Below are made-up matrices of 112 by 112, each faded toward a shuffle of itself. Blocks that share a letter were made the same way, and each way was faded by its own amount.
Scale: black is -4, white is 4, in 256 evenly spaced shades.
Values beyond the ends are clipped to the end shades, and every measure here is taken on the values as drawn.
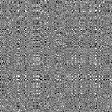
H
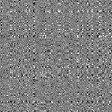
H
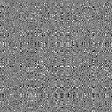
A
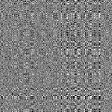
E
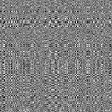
E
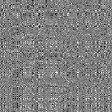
A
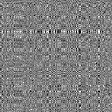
E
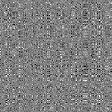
A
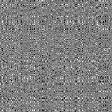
A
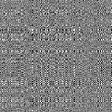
E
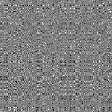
A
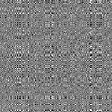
E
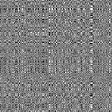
E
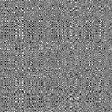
A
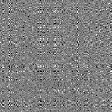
A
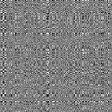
E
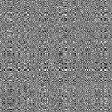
E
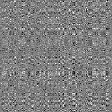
A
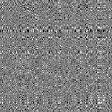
H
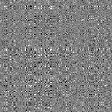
H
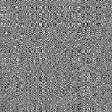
A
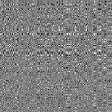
H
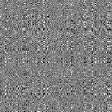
H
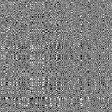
H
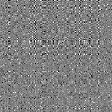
A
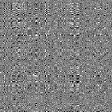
H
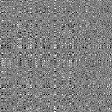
H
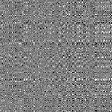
H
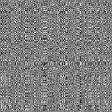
E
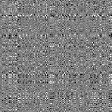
H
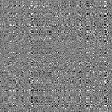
H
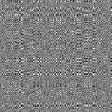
E
